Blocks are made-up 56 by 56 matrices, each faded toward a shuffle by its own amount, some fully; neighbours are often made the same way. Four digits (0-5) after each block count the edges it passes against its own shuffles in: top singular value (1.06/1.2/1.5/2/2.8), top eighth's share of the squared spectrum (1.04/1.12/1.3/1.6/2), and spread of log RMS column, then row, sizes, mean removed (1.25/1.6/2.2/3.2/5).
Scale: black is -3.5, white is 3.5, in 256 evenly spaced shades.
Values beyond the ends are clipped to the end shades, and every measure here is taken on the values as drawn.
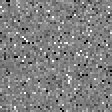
0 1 0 0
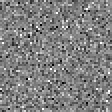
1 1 0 0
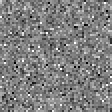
0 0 0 0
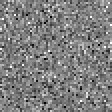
0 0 0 0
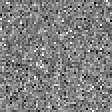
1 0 0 0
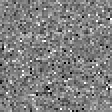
1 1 0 0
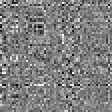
4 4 3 2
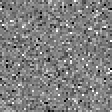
1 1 0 0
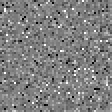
1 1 0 0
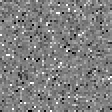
0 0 0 0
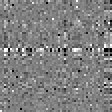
4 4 2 2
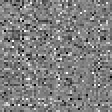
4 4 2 2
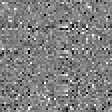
4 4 2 2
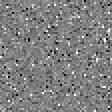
2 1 0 0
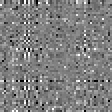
4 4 3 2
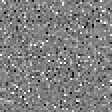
2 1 0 0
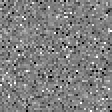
3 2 0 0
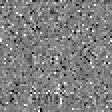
3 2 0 1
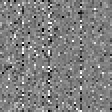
2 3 3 0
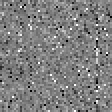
2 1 1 0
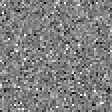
0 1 0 0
